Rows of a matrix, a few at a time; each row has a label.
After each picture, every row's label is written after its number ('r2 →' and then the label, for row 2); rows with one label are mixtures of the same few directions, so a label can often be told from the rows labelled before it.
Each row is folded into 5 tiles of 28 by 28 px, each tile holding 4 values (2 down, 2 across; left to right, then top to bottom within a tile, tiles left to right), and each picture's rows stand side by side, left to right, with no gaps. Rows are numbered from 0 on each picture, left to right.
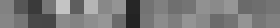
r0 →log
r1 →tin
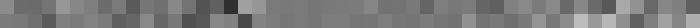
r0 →log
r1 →tin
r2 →tin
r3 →log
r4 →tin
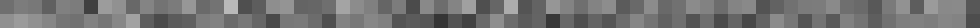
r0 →tin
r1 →tin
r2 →log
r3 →tin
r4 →tin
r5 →tin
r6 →log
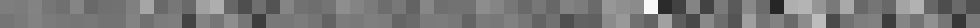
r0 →log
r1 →log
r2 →log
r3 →log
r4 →tin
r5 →log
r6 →log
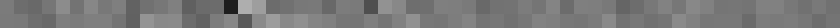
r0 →log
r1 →tin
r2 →tin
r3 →log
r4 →log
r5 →log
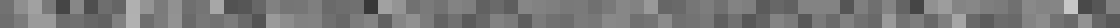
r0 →log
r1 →log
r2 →tin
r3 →tin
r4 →tin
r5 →tin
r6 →log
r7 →tin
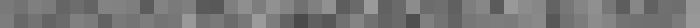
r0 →tin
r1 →log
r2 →tin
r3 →log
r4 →log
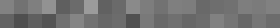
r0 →tin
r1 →tin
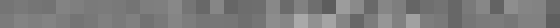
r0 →tin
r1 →log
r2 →tin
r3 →log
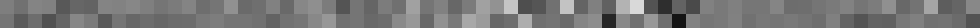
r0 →tin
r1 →tin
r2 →log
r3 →tin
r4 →log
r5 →log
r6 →tin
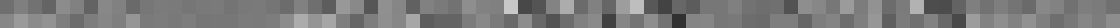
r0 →tin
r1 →tin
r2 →tin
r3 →tin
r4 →log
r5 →tin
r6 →log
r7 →tin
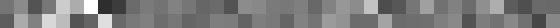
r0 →tin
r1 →tin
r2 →tin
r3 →log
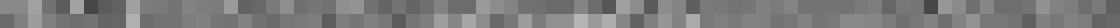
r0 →log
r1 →tin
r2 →log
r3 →tin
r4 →tin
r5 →tin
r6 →tin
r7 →log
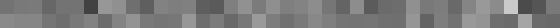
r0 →tin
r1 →log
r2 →log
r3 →tin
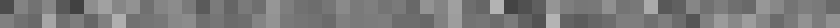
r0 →log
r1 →log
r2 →log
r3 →log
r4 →tin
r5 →tin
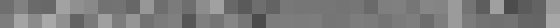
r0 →tin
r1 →log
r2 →tin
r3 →log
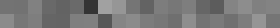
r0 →tin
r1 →log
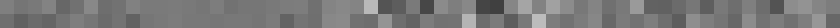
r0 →tin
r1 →log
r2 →tin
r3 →log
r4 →log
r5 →log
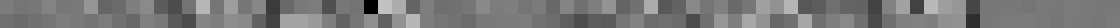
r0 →tin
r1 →log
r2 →tin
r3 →log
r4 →tin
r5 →tin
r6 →log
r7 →tin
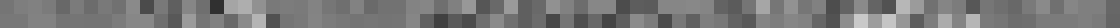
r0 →log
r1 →log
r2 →log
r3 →tin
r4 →tin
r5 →log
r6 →tin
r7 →log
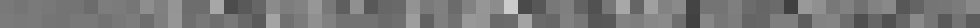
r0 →tin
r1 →log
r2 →log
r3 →tin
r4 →log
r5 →tin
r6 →tin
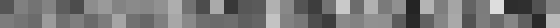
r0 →log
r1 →log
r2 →log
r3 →log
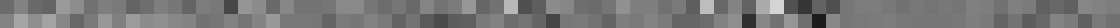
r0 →tin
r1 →tin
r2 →log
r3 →tin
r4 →log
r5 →log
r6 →log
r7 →tin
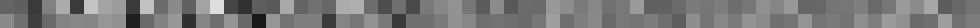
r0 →log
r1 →log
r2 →log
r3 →log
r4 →log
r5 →tin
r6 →tin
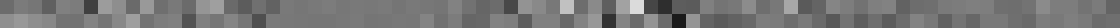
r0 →tin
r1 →log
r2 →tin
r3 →tin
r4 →log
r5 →tin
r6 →tin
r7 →log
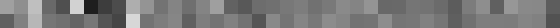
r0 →log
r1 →log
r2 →tin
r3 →log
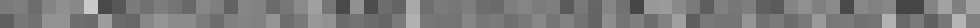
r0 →tin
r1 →tin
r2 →log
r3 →log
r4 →log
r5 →log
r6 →log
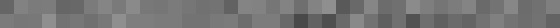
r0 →log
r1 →tin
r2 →tin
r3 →tin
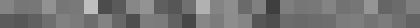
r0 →tin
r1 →log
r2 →tin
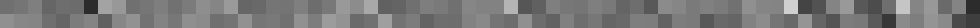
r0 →tin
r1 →tin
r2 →tin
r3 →tin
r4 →tin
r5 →tin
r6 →log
